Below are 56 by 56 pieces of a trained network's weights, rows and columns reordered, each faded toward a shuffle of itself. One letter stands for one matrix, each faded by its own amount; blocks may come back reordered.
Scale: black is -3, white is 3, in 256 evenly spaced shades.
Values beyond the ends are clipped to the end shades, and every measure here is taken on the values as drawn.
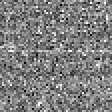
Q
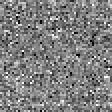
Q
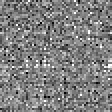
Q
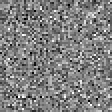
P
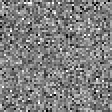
P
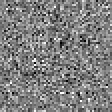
P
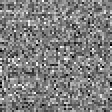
Q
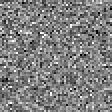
P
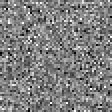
Q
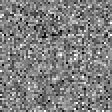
P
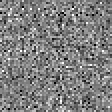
P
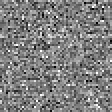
Q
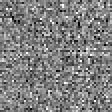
Q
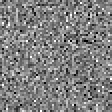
P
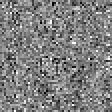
P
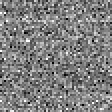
Q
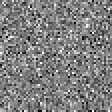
P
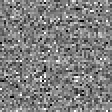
Q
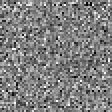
P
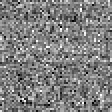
Q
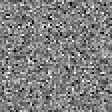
P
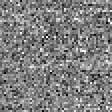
Q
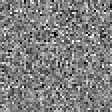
P
